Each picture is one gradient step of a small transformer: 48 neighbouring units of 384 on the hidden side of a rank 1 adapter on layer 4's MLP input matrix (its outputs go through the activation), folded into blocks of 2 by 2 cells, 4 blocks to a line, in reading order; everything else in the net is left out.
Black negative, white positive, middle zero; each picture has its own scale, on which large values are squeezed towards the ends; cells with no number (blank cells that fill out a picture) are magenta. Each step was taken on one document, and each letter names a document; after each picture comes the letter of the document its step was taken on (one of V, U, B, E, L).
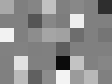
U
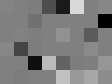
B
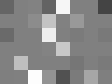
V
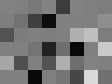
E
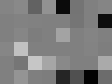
B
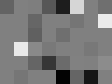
B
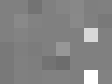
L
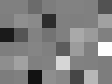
E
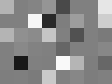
U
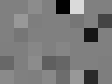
L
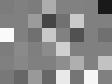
U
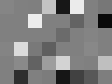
B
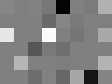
V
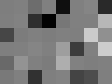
E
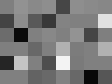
E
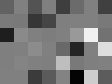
E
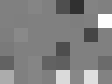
L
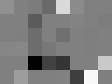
B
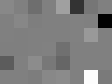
L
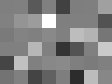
E
